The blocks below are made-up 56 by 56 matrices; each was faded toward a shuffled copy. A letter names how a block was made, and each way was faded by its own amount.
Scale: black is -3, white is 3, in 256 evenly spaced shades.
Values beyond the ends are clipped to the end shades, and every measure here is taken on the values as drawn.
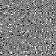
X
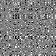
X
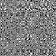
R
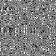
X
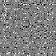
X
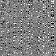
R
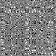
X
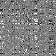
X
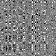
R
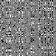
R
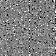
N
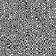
X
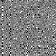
R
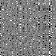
R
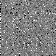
N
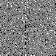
N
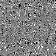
N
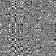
R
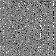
N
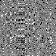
X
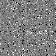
N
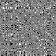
X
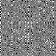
R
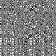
X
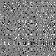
X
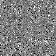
N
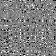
X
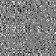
X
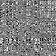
X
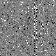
N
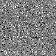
N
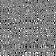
R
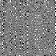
R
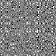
R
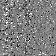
N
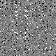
N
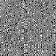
X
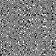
X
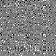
X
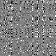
R
